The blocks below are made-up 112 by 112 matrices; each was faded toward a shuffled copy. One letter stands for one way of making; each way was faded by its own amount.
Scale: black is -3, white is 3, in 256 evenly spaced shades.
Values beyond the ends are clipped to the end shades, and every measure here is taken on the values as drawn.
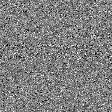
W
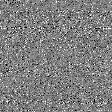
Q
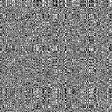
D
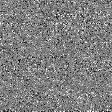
Q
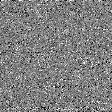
Q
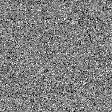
W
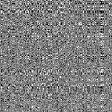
D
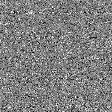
W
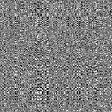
D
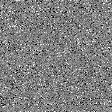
Q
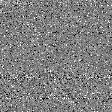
Q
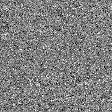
W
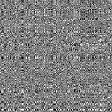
D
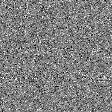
W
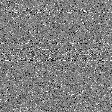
Q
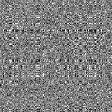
D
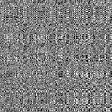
D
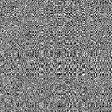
D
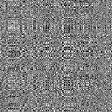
D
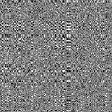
D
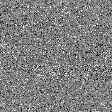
Q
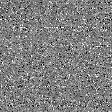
Q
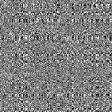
D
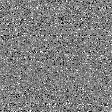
Q
